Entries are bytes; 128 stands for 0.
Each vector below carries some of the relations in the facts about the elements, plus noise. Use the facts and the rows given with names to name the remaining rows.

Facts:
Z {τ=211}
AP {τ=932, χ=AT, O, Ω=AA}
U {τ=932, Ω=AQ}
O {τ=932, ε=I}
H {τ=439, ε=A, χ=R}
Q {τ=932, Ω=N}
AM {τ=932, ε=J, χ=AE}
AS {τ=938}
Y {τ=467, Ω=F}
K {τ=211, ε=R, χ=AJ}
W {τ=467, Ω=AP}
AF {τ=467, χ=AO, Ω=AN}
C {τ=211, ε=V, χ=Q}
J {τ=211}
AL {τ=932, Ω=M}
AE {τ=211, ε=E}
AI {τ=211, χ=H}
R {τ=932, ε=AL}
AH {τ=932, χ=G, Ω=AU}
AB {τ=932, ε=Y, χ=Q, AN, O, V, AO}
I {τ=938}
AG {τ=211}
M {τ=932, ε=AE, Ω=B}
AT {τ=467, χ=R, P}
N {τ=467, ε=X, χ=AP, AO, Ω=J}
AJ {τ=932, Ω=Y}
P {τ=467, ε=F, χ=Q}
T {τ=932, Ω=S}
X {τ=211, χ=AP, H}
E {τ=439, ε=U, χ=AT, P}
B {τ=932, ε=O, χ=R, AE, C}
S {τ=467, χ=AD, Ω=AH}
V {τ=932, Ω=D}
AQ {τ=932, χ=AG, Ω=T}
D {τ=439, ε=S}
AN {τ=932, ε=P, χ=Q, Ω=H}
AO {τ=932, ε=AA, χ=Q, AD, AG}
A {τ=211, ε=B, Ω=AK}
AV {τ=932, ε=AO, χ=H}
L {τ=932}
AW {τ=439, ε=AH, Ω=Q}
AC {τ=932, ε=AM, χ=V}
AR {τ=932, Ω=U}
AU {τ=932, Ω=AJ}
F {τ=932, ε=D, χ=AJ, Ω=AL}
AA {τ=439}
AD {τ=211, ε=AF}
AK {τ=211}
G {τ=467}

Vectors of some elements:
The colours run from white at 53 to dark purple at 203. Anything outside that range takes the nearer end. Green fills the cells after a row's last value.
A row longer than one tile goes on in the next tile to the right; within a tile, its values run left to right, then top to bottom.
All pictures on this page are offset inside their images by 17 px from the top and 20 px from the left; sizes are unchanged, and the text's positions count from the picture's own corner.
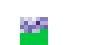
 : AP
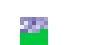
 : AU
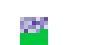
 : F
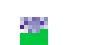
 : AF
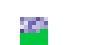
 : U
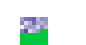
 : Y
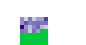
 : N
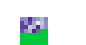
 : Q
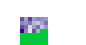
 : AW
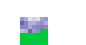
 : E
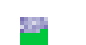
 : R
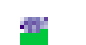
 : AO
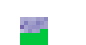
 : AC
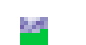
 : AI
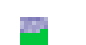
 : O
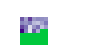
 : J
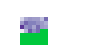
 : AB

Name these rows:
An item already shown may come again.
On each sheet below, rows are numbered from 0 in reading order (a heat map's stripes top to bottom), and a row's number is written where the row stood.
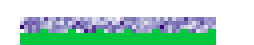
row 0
AO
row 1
AA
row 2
P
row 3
AP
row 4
R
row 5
N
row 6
AJ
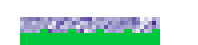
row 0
V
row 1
T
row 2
M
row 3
K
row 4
H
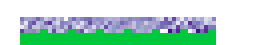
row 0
T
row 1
B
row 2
AJ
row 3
K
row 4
A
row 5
AN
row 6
P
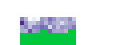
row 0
AT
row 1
R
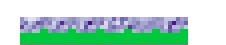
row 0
X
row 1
AH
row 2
S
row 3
W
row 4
AM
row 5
AQ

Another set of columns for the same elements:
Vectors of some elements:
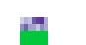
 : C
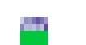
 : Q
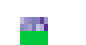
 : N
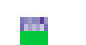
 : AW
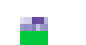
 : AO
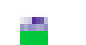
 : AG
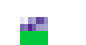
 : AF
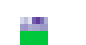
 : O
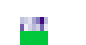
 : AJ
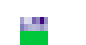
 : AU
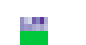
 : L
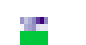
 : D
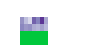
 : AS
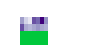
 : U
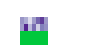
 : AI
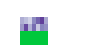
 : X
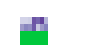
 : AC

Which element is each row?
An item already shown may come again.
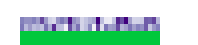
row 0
J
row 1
B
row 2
F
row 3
AQ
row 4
AC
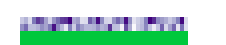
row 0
R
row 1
AM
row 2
AU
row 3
B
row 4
V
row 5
K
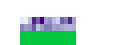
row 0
S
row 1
W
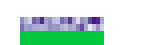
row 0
W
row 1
AA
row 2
AE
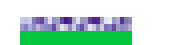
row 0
AP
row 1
AE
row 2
AE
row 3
AN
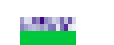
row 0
AU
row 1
A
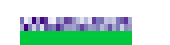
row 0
AH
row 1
AF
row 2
H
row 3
E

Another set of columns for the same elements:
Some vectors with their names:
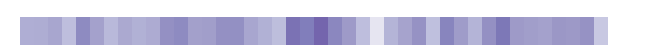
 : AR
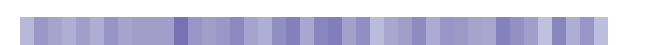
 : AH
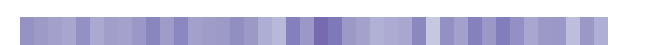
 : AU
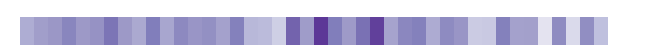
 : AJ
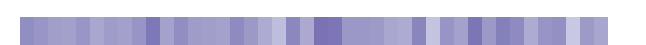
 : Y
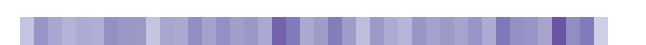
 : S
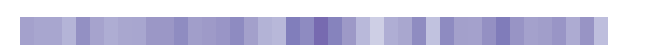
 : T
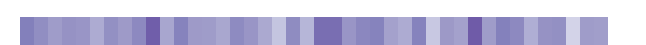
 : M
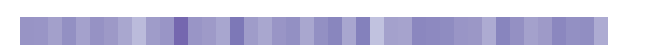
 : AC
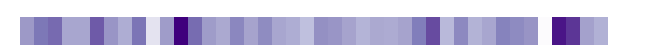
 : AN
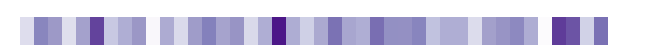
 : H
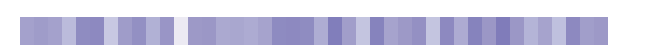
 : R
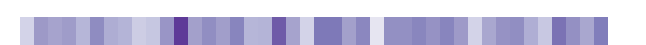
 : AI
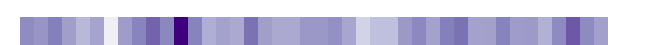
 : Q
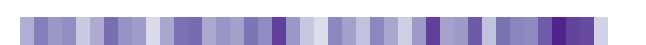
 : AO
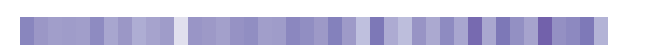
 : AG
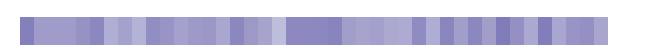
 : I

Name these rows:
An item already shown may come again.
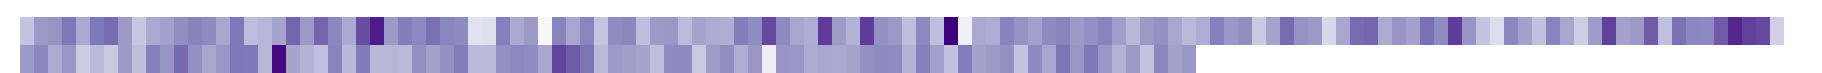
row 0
K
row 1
AP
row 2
AO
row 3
N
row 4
R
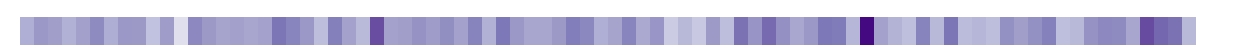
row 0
AM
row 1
N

